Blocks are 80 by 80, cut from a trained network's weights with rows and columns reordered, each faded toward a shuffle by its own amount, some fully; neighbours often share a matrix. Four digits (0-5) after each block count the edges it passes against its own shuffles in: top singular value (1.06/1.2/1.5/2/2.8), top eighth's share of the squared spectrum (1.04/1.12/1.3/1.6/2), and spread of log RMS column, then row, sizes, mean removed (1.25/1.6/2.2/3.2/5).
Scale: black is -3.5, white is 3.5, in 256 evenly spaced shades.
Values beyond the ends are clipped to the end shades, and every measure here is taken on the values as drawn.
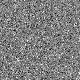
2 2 0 1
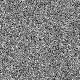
0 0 0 0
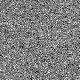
2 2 0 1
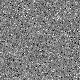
0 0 0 0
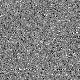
2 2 0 1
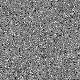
0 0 0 0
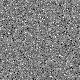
0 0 0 0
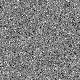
0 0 0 0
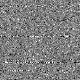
2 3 0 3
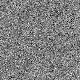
1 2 0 0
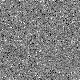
1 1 0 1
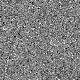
0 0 0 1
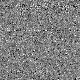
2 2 0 2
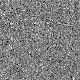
1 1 0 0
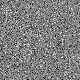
2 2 0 0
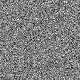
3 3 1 1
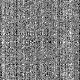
4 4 2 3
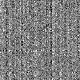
4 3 2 2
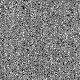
1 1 0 0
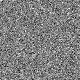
1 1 0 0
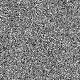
1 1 0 0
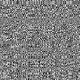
4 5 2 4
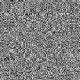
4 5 1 3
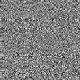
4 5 1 3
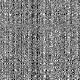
4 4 2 3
